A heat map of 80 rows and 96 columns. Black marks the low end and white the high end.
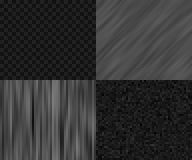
It is made of 2 by 2 panels. Panel 1,1: very low, checkered, faint in contrast. Panel 1,2: low, slanting up to the right, faint in contrast. Panel 2,1: low, streaked downward. Panel 2,2: very low, fine-grained, faint in contrast.
